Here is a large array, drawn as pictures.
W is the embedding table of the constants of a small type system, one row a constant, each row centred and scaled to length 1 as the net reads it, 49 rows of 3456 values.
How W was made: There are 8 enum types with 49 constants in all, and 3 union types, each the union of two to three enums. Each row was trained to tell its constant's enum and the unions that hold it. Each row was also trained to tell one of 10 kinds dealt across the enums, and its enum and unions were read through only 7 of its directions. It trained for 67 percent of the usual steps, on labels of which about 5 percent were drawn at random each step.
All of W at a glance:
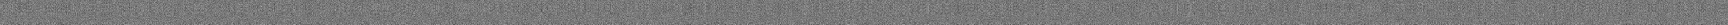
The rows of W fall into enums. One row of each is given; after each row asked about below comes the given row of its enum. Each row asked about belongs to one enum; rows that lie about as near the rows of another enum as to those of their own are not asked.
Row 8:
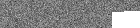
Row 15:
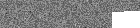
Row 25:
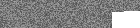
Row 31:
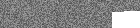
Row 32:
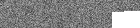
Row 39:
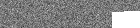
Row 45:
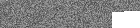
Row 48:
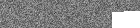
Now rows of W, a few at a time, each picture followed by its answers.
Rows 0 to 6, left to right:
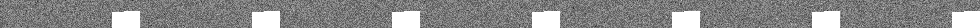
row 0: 48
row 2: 31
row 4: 32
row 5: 25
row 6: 15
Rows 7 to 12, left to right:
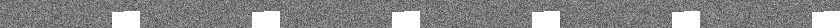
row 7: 39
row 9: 8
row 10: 15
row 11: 31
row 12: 48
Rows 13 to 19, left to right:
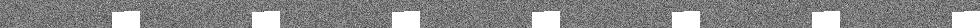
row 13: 25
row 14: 15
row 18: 48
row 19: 25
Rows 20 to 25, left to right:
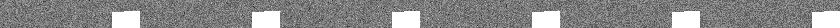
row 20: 32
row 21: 8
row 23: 32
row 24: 15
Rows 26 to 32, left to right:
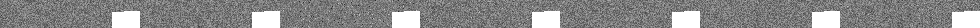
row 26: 31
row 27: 32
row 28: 39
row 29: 32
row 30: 8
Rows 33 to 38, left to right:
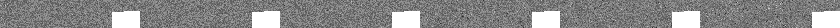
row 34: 45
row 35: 32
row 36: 8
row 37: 25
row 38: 48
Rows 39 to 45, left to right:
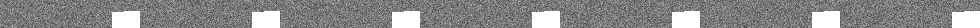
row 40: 48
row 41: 8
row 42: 48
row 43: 8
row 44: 31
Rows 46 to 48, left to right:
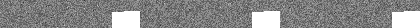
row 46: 31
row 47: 45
